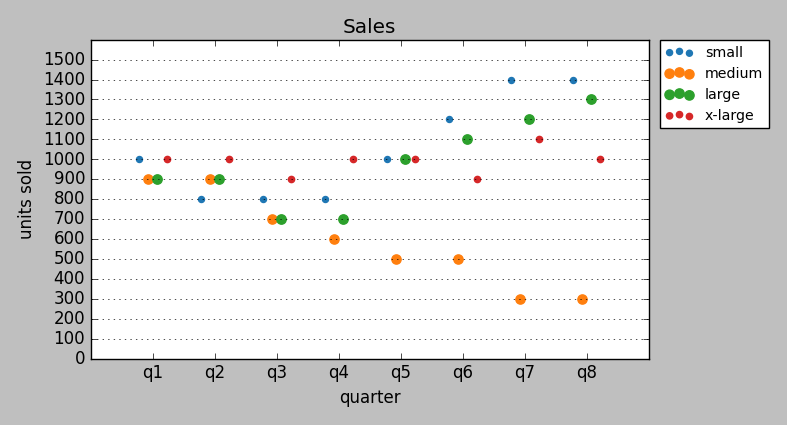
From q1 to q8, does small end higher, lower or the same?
higher
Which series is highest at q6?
small
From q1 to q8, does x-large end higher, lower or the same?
the same
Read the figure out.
Title: Sales
x-axis: quarter, ticks q1 q2 q3 q4 q5 q6 q7 q8
y-axis: units sold, ticks 0 100 200 300 400 500 600 700 800 900 1000 1100 1200 1300 1400 1500
Legend: small, medium, large, x-large
Values:
small: 1000 800 800 800 1000 1200 1400 1400
medium: 900 900 700 600 500 500 300 300
large: 900 900 700 700 1000 1100 1200 1300
x-large: 1000 1000 900 1000 1000 900 1100 1000
